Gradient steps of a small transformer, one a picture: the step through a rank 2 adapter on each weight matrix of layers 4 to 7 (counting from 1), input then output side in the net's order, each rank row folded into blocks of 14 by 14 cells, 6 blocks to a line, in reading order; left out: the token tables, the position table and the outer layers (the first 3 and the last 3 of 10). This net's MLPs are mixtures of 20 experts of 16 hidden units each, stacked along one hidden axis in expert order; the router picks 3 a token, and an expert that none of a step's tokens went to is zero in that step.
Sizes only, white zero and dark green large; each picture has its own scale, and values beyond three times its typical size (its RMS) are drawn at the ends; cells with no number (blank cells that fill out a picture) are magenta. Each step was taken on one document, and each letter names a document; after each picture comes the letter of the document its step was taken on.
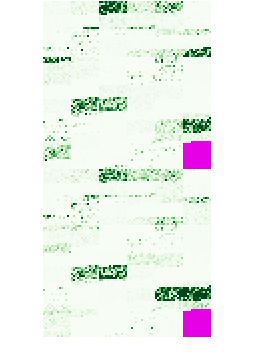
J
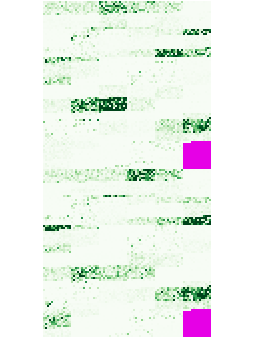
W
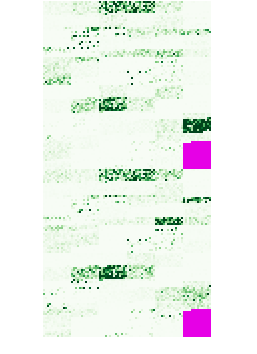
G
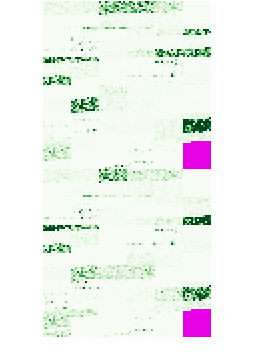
W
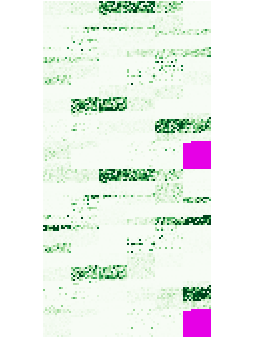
J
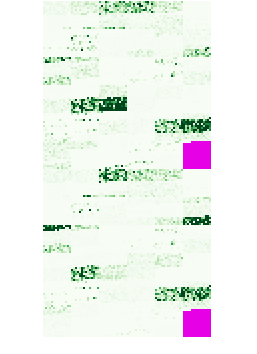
W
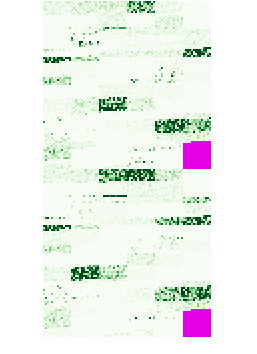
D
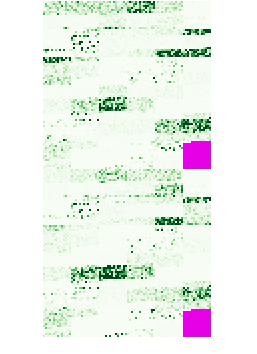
G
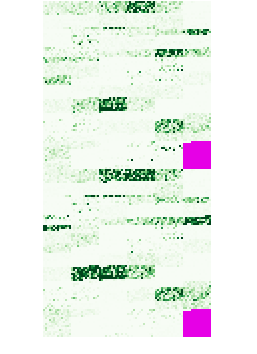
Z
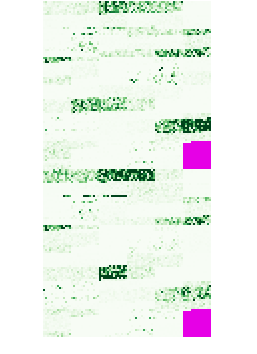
D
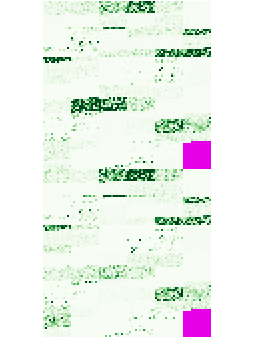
D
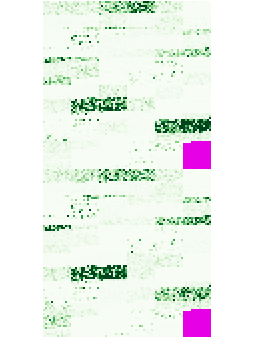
G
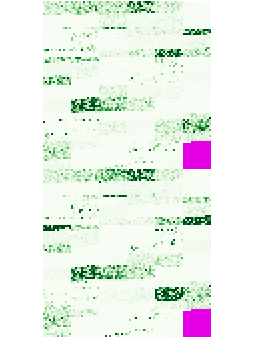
W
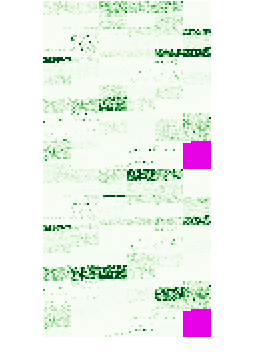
W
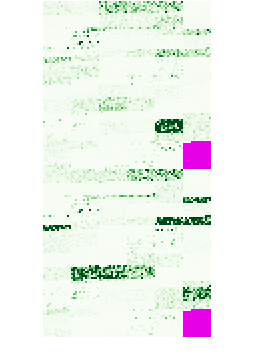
G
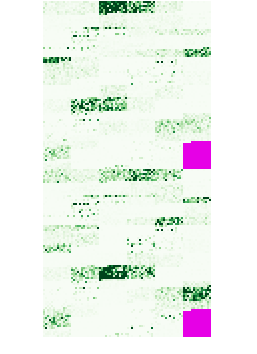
G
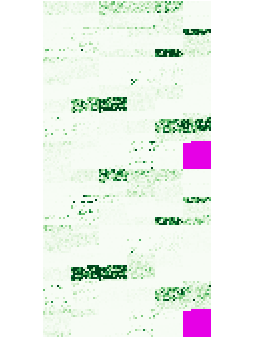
D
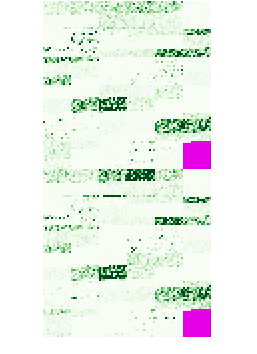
D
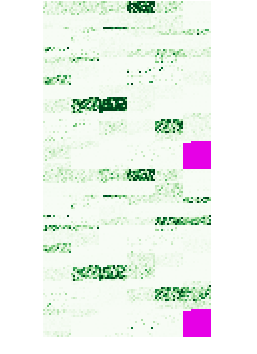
J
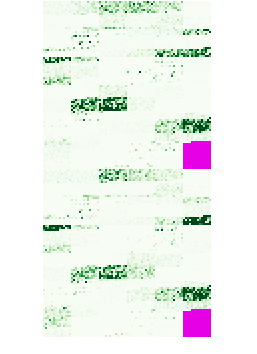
G
